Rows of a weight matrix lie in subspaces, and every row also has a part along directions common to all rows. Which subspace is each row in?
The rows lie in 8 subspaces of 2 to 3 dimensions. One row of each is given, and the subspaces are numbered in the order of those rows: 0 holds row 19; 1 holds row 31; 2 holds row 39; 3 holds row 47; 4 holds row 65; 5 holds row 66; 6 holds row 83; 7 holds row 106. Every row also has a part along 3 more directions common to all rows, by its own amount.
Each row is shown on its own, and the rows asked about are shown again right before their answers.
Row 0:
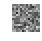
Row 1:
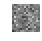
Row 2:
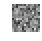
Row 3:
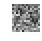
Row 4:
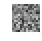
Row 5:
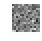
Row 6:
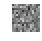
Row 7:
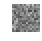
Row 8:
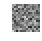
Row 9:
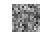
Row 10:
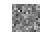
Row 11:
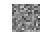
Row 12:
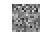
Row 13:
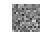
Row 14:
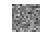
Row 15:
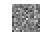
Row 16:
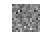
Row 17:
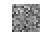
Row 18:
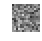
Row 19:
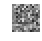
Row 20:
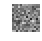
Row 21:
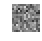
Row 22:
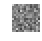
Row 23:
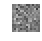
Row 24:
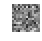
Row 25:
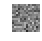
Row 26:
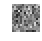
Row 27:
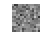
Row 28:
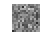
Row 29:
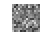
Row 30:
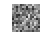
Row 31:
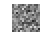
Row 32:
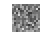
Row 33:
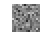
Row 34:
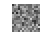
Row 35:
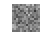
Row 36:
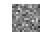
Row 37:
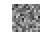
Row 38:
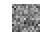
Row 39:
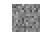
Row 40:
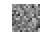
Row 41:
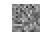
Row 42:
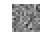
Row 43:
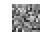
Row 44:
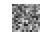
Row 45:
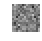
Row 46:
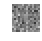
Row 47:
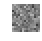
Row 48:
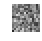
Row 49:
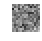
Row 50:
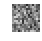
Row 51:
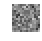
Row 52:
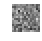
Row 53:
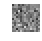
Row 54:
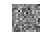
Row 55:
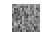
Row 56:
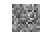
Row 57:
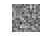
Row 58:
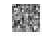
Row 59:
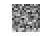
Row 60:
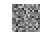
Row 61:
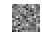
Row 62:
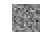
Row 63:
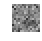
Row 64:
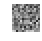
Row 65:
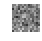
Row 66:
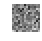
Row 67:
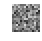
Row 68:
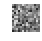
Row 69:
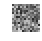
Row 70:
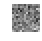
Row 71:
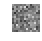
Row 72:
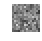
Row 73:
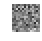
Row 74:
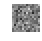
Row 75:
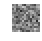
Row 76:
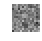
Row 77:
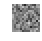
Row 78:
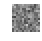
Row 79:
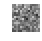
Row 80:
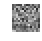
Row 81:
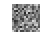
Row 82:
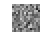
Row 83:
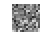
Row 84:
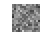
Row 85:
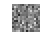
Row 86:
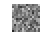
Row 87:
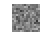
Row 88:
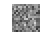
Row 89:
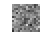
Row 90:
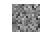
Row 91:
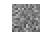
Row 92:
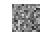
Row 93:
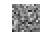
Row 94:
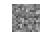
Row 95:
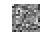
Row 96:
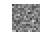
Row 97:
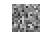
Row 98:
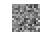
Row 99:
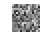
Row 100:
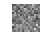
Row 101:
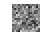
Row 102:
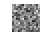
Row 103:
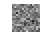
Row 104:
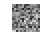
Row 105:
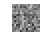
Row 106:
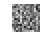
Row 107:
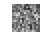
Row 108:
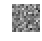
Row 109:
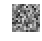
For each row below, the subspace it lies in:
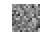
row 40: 3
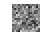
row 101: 0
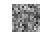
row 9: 4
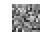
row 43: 3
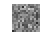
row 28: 4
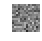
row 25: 0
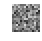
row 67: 6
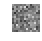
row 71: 6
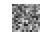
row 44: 6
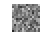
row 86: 1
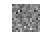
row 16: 7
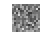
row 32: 2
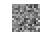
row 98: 7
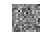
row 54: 1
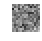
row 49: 4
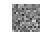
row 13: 5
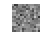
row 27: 3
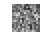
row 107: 4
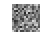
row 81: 1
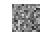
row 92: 5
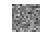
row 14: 5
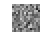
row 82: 7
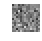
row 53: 7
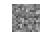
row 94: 6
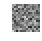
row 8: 6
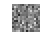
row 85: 2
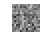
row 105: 6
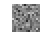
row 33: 5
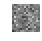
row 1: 6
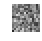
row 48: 4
